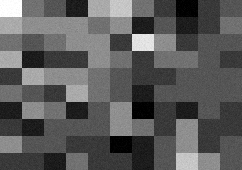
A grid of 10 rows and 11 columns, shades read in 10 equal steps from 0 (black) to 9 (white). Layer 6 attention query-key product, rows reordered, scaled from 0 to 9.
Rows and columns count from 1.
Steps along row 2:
down same same down up down up down up up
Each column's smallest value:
1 1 1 1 2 0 0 2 0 2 2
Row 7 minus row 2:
-5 0 -1 -4 -1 0 -1 -1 0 1 -2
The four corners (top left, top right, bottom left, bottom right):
9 3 2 3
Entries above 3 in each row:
5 7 6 5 4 3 3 3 2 3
